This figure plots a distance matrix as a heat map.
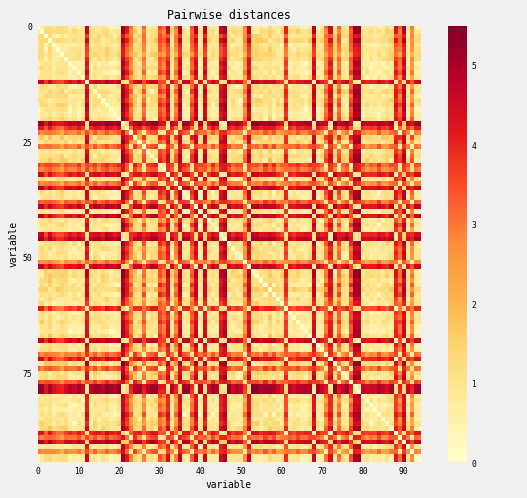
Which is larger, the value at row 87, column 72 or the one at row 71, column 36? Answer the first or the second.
the first
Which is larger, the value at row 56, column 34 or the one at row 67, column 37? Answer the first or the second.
the first
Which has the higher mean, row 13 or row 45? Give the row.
45
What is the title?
Pairwise distances
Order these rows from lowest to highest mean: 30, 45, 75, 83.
83, 75, 30, 45
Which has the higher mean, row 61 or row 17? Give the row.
61
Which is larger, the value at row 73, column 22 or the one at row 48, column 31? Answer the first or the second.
the first
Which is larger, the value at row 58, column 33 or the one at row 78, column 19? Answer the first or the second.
the second
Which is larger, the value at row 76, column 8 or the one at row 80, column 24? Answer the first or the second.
the second
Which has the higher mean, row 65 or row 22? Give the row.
22
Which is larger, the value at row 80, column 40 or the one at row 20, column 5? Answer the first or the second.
the second
